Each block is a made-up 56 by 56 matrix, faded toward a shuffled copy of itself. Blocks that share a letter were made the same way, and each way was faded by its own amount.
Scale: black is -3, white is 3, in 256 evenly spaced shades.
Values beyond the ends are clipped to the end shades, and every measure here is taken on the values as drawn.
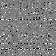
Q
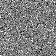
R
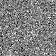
R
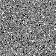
R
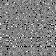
Q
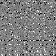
Q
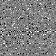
Q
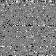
Q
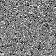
R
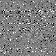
Q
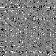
Q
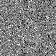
R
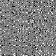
Q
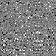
Q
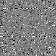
Q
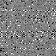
Q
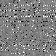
Q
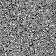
R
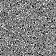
R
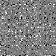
Q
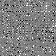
Q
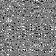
Q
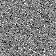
R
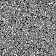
R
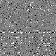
Q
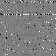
Q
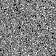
R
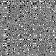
Q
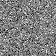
R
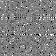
Q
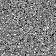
R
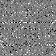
Q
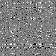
Q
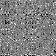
Q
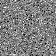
R
